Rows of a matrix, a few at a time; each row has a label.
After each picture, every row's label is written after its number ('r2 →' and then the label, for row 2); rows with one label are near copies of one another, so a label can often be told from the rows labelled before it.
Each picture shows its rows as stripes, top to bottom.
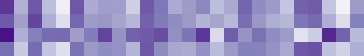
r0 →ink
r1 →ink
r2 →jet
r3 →ink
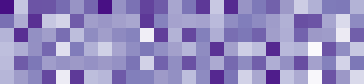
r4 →jet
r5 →ink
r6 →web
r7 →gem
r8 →web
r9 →gem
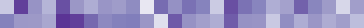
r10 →web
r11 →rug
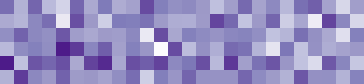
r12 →ink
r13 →gem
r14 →web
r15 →rug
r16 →jet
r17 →web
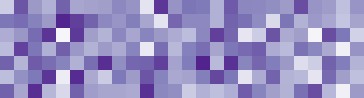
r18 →web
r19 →rug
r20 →gem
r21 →web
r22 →jet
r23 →gem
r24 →ink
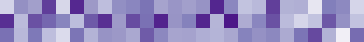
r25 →gem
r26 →jet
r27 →ink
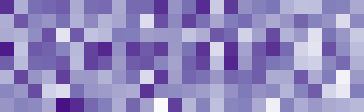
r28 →jet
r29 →web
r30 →gem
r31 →jet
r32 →jet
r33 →web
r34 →ink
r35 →rug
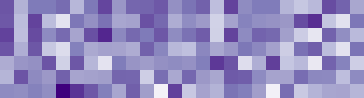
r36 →jet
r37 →ink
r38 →jet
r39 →ink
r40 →gem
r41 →web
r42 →rug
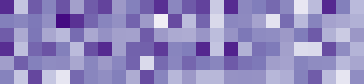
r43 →jet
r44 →rug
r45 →ink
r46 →jet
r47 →web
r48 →ink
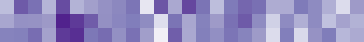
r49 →web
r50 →rug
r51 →rug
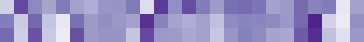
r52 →web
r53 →ink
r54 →ink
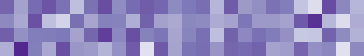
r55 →jet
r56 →ink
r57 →jet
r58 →web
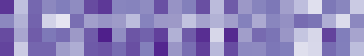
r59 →jet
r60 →ink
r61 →jet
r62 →jet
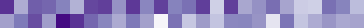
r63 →jet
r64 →rug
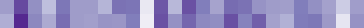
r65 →web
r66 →web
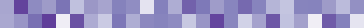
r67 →web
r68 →gem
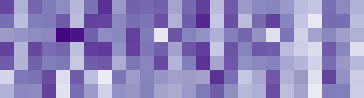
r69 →jet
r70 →jet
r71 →rug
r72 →jet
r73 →jet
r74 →gem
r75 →gem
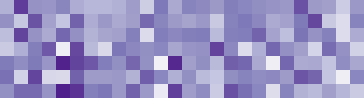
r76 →web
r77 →ink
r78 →web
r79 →gem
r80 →rug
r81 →ink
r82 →rug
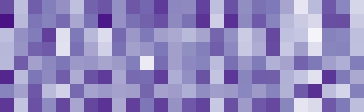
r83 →jet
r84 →jet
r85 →gem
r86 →gem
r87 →web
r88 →jet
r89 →ink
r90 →jet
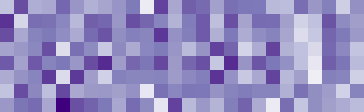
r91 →web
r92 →jet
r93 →jet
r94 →gem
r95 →jet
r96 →gem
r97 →web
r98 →rug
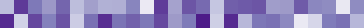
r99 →web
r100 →jet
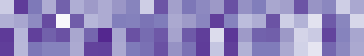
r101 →web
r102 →gem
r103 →jet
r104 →jet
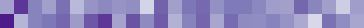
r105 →web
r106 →jet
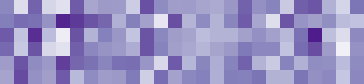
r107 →ink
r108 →rug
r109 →ink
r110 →ink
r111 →rug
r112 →web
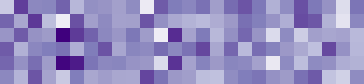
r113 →web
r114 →ink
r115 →rug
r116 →jet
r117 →rug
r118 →ink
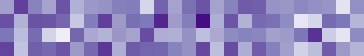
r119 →web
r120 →jet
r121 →ink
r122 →jet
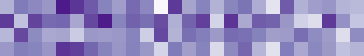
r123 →rug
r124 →jet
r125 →web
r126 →rug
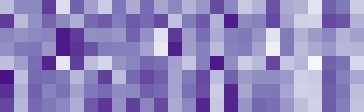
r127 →gem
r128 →jet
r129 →rug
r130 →rug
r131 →gem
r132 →jet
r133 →jet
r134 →jet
